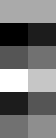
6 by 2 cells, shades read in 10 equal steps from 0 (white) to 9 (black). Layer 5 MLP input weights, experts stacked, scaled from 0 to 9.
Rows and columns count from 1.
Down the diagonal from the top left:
3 8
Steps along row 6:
down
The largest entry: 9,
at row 2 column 1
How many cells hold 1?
0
